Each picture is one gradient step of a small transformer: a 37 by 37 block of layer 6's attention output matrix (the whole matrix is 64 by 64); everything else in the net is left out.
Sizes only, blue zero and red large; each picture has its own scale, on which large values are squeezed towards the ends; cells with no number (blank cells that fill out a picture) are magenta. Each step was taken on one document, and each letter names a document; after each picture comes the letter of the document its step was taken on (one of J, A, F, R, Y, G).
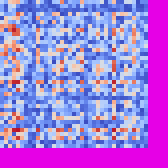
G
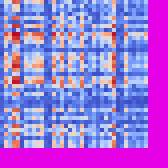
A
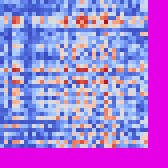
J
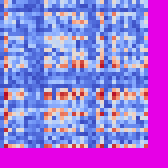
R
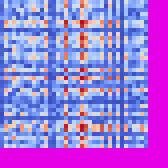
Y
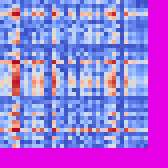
A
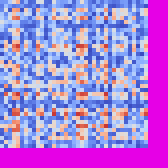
G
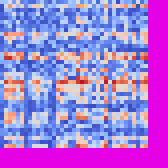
G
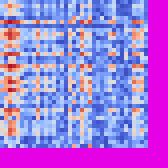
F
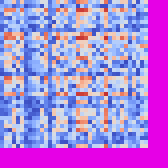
G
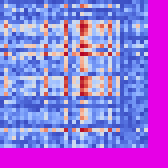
Y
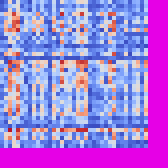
A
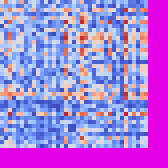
Y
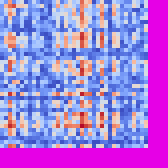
J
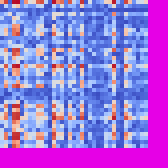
F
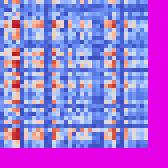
A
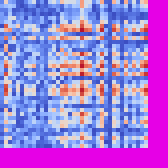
J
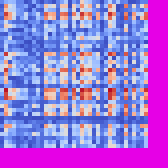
R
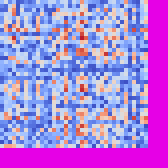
G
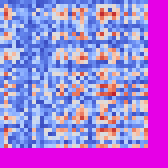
J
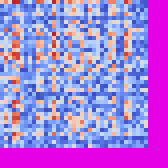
F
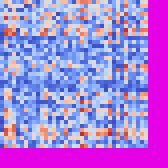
Y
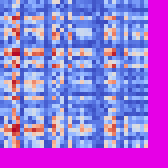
A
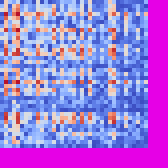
F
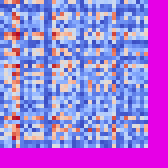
A
